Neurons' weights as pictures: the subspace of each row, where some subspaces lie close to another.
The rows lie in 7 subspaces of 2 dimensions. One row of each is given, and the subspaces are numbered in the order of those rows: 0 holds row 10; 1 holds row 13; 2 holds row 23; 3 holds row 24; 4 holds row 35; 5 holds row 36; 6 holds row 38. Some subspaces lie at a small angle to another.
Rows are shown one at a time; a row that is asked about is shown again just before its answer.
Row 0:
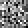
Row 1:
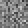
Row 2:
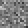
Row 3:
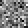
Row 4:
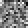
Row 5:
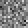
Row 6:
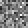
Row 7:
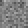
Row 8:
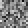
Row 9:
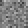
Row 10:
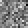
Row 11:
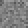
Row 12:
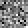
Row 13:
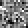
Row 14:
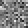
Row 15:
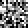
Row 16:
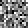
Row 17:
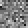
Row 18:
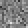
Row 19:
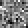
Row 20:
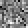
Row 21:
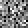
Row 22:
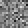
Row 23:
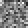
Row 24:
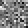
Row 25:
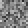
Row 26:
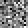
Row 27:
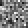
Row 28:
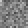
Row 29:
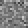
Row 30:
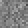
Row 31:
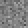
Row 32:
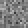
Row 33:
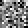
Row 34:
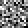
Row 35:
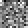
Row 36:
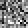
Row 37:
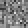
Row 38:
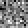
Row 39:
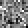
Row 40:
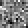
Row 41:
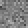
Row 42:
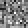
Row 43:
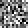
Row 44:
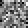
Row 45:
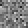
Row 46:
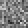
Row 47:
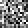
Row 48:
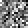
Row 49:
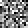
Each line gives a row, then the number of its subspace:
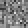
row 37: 6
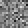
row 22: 3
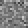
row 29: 2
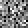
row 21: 0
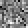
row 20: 1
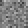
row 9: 4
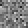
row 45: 5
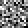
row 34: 0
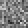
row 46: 5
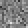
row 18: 1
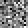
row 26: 4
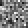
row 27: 1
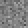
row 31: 4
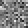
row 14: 3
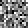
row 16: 6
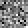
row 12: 3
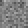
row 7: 4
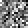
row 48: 0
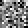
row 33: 4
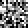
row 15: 6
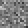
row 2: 3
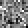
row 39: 1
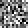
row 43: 1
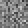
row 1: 3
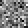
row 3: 0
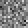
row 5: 0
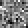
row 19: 1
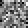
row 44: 2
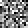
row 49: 5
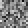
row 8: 2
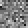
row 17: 5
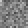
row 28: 4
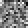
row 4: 2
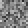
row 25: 2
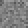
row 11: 2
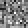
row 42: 6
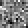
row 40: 1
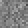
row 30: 0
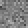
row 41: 5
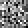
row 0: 3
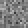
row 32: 6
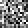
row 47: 5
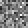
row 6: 6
